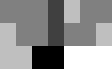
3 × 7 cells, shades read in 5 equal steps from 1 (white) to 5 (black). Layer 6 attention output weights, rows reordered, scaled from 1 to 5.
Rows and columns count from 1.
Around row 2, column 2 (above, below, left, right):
3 2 2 3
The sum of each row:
21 20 17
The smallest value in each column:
2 2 3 4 1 1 1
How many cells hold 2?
5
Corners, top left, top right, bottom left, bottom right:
3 3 2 1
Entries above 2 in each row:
6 5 2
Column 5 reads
2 3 1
